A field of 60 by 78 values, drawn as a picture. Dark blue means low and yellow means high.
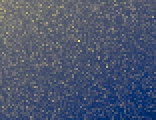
The texture is fine-grained noise. Values rise toward the top left. The ninth with the lowest average is the bottom right. There are no regular stripes. The ninth with the highest average is the top left. On average the colour sits 30% of the way up the scale. No single row or column stands out from its neighbours. The halves do not mirror each other.
